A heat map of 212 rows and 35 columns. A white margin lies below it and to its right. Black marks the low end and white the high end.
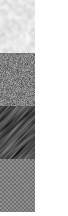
It is made of 4 by 1 panels. Panel 1,1: very high, blotchy, faint in contrast. Panel 2,1: middling, fine-grained. Panel 3,1: low, slanting up to the right. Panel 4,1: middling, checkered.
